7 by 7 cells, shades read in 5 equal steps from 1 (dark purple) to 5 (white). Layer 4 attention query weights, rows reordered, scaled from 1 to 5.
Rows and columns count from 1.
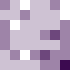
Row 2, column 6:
4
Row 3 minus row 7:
-1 1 0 0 1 1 2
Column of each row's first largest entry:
3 7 2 2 2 3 1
